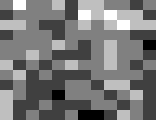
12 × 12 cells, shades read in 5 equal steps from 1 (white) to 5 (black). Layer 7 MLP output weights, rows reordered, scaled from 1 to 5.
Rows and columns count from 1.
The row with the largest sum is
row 12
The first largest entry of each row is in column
6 1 4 1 12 5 2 3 1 5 2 7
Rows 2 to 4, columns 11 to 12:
2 4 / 2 2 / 4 4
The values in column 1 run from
2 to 4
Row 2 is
4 3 3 3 3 4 1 2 1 2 2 4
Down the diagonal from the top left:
3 3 3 3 2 4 3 3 2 3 3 4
